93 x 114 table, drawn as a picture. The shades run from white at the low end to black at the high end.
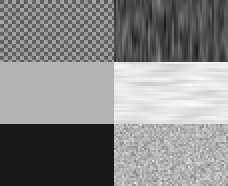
The table splits into 3 rows of 2 panels. Panel 1,1: middling, checkered, strong in contrast. Panel 1,2: high, streaked downward. Panel 2,1: low, flat. Panel 2,2: very low, streaked across, faint in contrast. Panel 3,1: very high, flat. Panel 3,2: low, fine-grained.
